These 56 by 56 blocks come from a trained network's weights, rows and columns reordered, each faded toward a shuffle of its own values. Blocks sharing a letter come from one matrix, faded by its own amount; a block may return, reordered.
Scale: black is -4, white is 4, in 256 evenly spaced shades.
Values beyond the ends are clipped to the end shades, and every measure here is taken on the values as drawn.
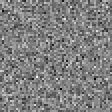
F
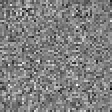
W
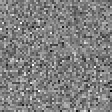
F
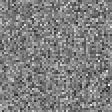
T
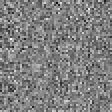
W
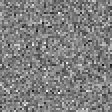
F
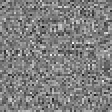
W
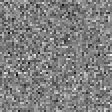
F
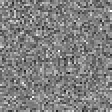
T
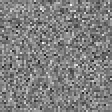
T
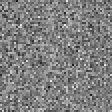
T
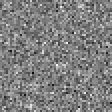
F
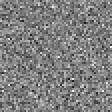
F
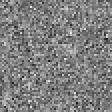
T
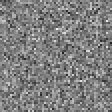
T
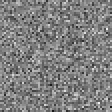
T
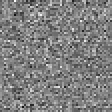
W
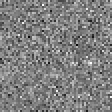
F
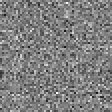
W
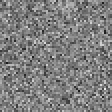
T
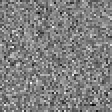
F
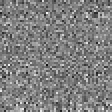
W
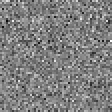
F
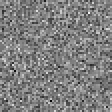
T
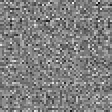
W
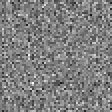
W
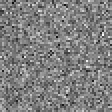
T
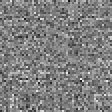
W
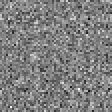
W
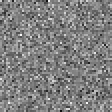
F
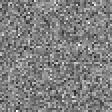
T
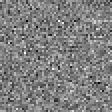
F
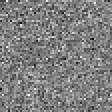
F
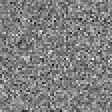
F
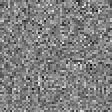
W
